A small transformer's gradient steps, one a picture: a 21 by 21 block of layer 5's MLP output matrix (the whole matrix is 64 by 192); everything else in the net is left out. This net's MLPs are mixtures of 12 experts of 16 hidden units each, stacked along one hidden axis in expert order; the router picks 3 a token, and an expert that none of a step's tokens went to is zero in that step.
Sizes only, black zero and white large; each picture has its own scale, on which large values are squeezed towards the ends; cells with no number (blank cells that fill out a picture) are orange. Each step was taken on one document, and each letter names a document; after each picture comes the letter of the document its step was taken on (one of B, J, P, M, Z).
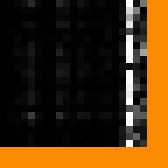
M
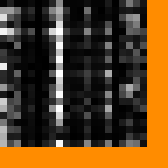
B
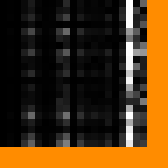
M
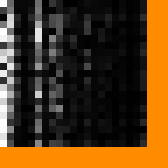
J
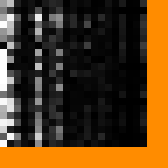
J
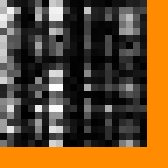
B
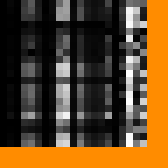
M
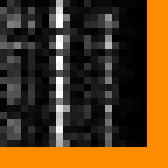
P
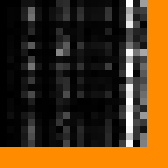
M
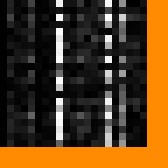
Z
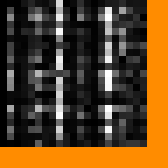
Z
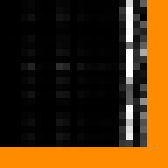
M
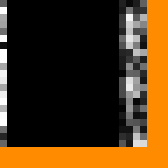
B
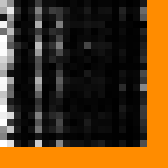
J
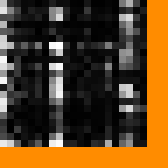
B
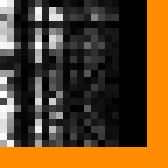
J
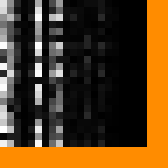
J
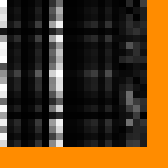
B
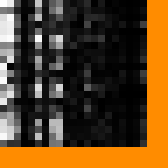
J
